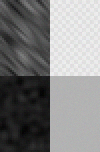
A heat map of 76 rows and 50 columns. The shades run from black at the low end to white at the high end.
It is made of 2 by 2 panels. Panel 1,1: low, slanting down to the right. Panel 1,2: very high, checkered, faint in contrast. Panel 2,1: very low, blotchy, faint in contrast. Panel 2,2: high, flat.
